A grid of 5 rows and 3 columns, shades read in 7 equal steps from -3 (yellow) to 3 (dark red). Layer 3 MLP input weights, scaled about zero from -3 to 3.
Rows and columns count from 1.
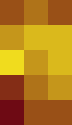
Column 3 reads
1 -2 -2 -1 1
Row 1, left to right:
1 0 1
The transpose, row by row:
1 -1 -3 2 3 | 0 -2 -1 0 1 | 1 -2 -2 -1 1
